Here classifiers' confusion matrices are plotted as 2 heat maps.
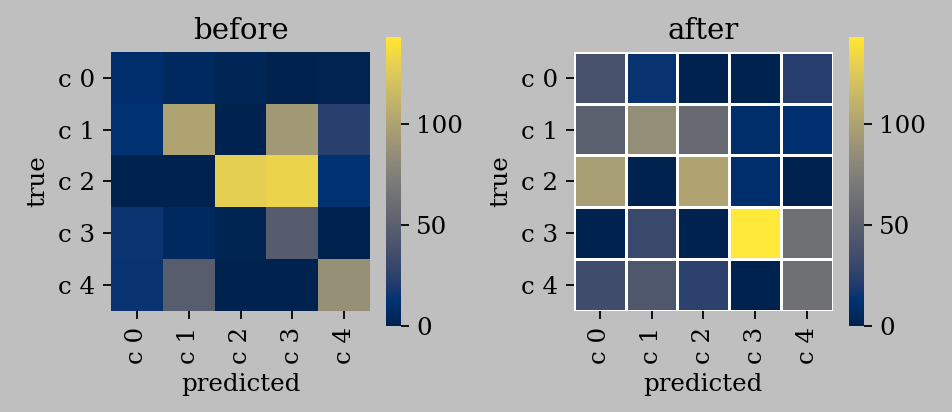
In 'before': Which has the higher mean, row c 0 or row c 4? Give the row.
c 4
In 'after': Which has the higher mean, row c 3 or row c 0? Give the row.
c 3
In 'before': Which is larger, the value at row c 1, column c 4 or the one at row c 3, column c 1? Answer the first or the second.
the first
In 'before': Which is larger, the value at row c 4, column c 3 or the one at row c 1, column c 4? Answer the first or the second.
the second
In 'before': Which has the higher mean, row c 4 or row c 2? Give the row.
c 2
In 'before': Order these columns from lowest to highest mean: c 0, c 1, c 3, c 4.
c 0, c 4, c 1, c 3
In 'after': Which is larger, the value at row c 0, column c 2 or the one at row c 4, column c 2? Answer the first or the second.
the second
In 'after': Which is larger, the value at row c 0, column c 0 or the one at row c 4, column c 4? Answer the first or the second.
the second
